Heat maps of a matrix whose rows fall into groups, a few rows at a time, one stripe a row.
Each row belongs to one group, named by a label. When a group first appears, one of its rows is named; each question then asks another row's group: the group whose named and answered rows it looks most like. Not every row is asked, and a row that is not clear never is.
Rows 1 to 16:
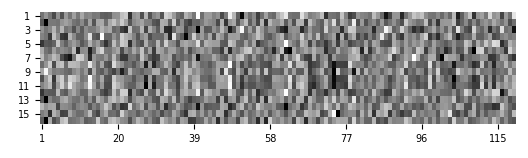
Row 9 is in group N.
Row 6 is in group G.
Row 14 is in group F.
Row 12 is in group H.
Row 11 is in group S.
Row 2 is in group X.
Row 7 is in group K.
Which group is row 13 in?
X
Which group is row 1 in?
H
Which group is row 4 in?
X
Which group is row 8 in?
S
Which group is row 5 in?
H
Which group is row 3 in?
F
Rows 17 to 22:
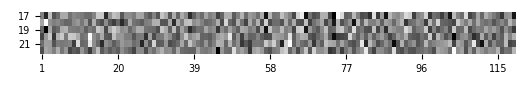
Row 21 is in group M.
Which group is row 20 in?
S
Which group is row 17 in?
X
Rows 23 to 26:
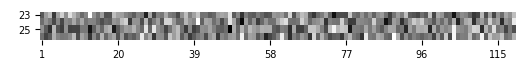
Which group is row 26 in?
G
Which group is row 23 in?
S
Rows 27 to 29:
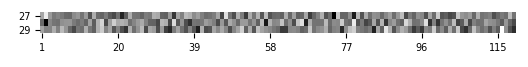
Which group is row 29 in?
F
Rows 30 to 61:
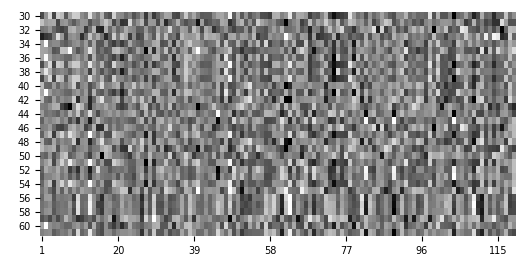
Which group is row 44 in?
M
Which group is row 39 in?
S
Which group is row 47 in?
S
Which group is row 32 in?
H
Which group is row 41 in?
N
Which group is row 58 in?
M
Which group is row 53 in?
G
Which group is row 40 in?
G
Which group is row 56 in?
M
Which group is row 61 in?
M
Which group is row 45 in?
G
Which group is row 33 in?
H
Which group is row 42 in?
G
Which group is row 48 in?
G
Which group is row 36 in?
N
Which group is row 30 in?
S
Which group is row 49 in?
F
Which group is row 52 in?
G
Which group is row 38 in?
N
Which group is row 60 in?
N
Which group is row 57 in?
M
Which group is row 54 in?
S
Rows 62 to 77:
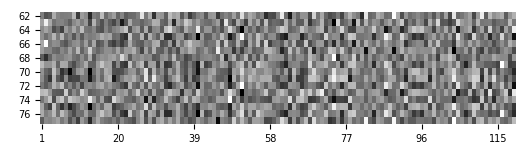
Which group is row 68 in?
X
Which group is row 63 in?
N
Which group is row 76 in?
F
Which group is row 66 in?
N
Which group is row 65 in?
F
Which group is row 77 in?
G
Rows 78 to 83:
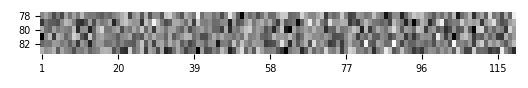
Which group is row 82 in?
G
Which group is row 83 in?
F
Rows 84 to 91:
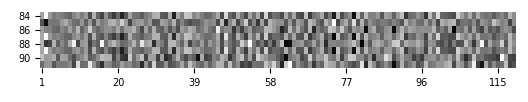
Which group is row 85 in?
X
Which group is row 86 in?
M
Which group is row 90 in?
F
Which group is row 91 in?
M
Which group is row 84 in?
N
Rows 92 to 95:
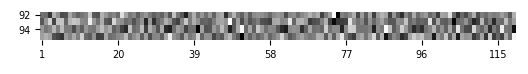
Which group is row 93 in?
S
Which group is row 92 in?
X
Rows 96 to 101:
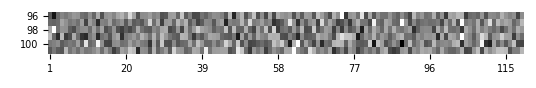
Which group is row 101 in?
H
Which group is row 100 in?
M
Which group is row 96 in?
X
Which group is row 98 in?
N
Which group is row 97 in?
G
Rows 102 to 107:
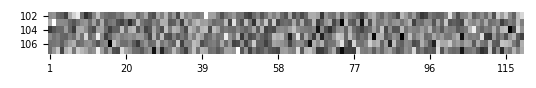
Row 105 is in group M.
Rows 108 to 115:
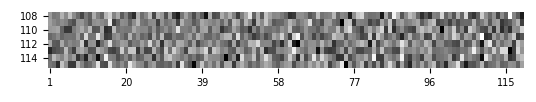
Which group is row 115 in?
X
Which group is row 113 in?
H
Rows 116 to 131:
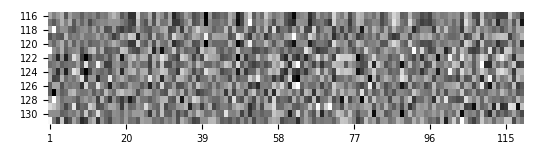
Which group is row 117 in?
F
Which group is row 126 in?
M
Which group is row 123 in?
M
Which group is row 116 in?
F
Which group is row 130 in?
M
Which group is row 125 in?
G
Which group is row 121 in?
K
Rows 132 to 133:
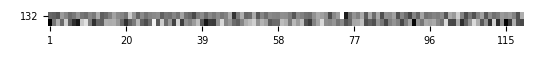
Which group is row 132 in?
X
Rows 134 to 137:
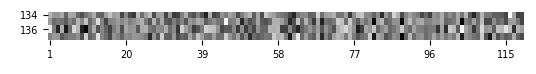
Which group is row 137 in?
M
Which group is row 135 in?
M
